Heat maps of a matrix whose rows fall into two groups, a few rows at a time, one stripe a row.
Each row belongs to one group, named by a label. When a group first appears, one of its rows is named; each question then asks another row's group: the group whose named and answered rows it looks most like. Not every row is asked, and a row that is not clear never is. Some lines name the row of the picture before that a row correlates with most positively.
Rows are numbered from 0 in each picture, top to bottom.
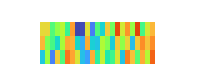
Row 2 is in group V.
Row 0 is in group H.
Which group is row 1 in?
H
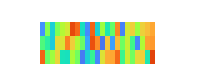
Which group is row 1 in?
V
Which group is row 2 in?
H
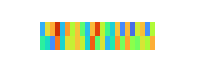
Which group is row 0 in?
V
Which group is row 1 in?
V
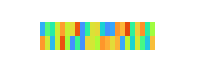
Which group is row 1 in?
H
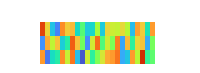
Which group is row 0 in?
H
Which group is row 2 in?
H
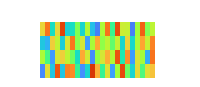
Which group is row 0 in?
H
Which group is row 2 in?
H
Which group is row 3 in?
V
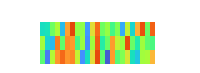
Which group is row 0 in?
V
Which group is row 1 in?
V
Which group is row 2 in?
V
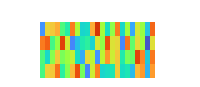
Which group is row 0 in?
V
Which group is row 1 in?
H
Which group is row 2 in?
H
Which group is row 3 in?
V
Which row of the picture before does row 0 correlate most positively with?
0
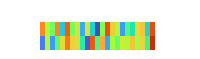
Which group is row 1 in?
V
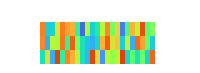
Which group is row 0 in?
H
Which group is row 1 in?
H
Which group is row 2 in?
V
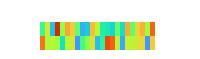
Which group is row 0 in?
V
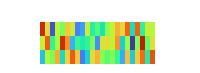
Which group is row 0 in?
H
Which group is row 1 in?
H
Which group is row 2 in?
V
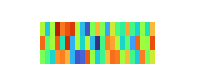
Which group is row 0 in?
V
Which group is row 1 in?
H
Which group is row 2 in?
H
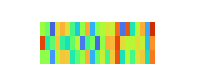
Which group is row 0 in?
H
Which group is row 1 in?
H
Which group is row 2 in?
H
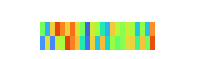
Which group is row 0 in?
V
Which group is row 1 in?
V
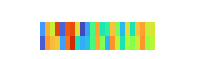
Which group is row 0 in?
V
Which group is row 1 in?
V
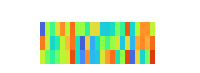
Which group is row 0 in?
V
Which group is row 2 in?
H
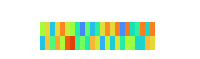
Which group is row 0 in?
H
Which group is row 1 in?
V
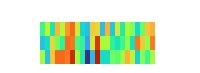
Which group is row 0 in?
V
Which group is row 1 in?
V
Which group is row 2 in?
V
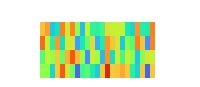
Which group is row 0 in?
H
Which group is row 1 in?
H
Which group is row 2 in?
V
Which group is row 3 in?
H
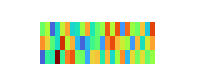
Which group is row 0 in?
H
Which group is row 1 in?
H
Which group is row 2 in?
V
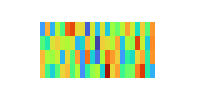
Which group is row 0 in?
V
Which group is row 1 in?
H
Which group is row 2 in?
H
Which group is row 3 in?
H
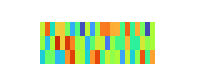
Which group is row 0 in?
H
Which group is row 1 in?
V
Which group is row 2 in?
V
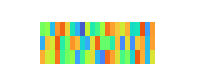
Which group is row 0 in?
H
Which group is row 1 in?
V
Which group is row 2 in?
H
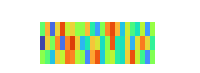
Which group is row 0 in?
H
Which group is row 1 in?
V
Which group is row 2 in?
V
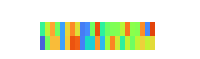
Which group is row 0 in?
V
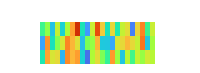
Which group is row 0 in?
V
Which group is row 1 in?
V
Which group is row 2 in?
V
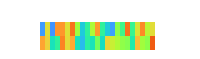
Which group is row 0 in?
V
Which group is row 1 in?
H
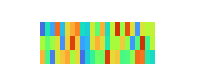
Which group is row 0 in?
V
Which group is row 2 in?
H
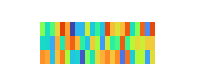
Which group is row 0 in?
H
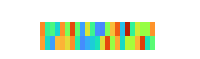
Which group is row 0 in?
H
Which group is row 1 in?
H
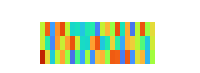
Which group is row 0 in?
H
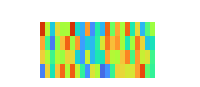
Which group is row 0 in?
H
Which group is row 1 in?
H
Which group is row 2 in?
H
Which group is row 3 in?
V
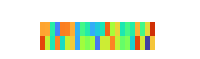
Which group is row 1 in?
H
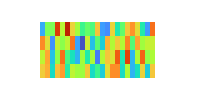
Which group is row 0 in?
V
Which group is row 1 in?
H
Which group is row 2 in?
H
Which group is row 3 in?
H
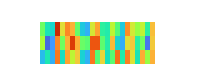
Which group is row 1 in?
V
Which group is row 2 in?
V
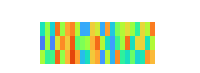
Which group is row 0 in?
V
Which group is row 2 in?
V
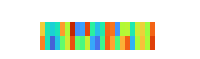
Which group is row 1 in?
H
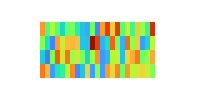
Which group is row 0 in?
H
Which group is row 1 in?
V
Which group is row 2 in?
V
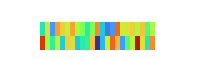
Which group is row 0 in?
V
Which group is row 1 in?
H
